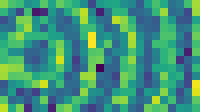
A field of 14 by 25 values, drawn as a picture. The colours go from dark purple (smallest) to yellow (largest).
Rings spread out from the middle left. No single row or column stands out from its neighbours. There is no overall slope.
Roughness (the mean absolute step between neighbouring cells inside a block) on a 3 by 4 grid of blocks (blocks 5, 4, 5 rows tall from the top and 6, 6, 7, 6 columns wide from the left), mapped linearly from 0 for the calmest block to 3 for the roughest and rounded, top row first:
3 1 1 2 / 0 2 2 2 / 3 2 2 3
